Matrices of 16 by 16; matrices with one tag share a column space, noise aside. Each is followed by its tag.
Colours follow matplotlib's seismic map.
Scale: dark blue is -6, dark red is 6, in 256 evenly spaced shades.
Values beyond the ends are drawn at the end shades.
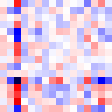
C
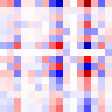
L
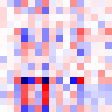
C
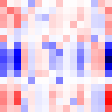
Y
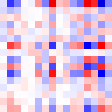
L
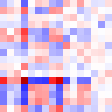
C
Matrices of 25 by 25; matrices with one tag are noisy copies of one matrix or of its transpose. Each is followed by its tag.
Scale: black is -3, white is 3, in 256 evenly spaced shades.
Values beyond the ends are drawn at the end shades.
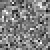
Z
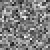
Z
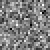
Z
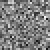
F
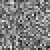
F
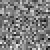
F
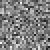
F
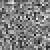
F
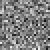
F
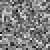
Z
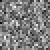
Z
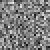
F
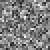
Z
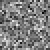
Z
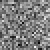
F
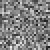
F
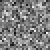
Z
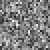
Z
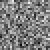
F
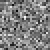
Z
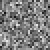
Z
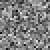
Z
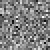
F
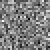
F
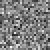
F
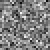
Z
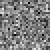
F
